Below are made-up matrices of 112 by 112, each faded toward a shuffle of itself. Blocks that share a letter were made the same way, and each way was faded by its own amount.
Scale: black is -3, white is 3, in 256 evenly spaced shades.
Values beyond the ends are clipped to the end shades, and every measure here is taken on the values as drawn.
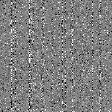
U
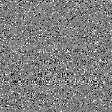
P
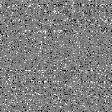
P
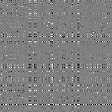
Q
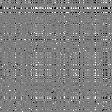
Q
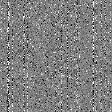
U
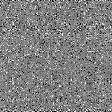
P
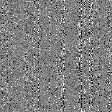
U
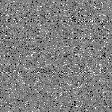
P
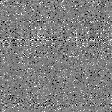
P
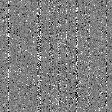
U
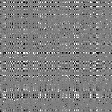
Q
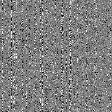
U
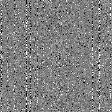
U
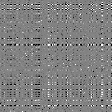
Q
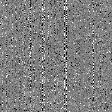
U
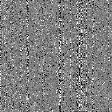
U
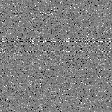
P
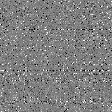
P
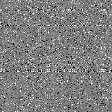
P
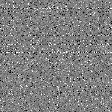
P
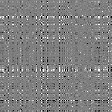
Q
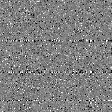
P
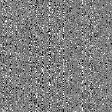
U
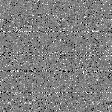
P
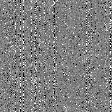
U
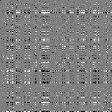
Q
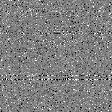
P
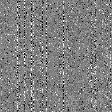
U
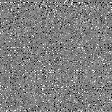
P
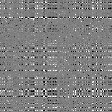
Q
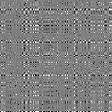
Q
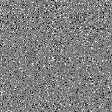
P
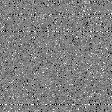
P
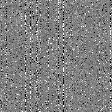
U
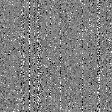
U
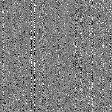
U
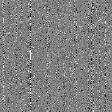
U
